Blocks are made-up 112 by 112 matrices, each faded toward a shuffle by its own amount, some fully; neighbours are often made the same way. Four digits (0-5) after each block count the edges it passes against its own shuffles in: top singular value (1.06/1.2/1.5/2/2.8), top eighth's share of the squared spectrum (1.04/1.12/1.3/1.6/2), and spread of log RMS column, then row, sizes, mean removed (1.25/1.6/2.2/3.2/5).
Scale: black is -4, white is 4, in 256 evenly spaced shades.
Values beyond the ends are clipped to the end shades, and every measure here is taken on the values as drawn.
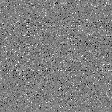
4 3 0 2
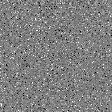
3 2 0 1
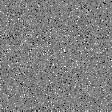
3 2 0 1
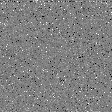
2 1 0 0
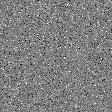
1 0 0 0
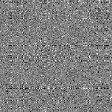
5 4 2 3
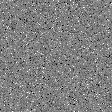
1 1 0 0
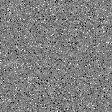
3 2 0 1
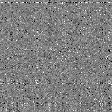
4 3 1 2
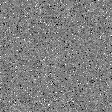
2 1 0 0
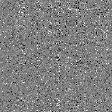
3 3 3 2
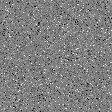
0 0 0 0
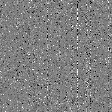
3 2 2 0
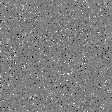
1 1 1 0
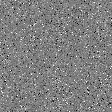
0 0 0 0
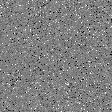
0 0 0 0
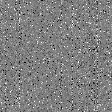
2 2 2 0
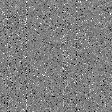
2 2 2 0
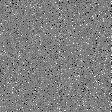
2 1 1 0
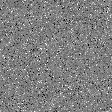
0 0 0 0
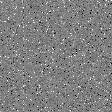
1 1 1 0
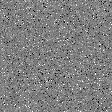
2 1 0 0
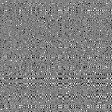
5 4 3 3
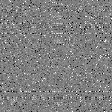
4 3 1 2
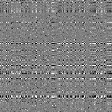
5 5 3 4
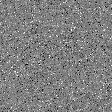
2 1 0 0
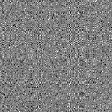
5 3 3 2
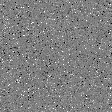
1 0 0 0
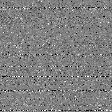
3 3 0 3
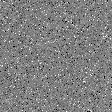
0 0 0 0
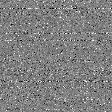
2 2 0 3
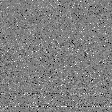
2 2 0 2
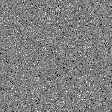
3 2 1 0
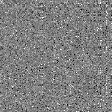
4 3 2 1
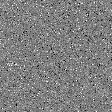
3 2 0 0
